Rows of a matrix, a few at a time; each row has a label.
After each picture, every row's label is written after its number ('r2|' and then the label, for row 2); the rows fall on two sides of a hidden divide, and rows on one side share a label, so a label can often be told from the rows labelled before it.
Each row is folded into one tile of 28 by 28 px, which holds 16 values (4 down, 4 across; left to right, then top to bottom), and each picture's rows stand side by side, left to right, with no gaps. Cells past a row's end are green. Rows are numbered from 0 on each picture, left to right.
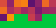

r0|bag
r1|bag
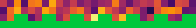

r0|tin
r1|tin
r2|tin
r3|tin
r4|tin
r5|tin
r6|bag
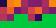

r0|bag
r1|bag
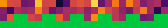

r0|tin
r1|bag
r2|bag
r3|tin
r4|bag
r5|bag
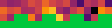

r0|bag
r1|tin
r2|tin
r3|tin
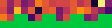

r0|tin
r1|tin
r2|tin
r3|bag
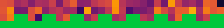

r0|bag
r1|bag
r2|bag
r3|bag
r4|bag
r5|tin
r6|tin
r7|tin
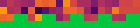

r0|bag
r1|bag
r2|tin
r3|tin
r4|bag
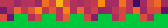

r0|tin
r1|bag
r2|tin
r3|bag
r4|tin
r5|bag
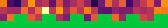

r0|tin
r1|tin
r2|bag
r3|bag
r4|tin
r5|tin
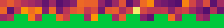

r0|tin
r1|bag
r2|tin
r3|tin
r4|tin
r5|tin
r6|bag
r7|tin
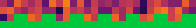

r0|bag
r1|bag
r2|tin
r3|bag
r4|bag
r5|tin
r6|bag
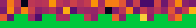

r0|tin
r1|bag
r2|bag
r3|bag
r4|tin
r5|bag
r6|tin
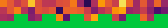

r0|tin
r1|tin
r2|tin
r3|bag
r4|bag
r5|bag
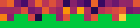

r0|tin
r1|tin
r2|tin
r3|tin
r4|bag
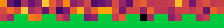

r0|tin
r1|bag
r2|tin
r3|tin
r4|tin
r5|tin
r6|tin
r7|tin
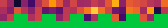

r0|tin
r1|bag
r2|tin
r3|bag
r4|tin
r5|bag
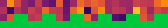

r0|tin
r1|tin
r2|tin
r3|tin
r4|tin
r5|bag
